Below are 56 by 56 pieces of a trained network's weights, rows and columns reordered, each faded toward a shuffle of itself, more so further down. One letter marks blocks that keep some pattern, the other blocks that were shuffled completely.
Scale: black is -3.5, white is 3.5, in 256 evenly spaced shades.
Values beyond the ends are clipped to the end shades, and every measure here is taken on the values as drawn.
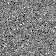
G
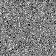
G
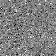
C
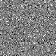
C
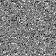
C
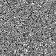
C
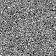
G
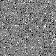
C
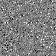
C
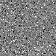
C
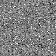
C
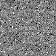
C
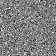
G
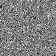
G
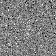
G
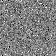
G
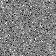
G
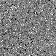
G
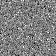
G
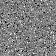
G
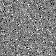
G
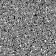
G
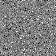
C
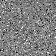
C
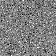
G
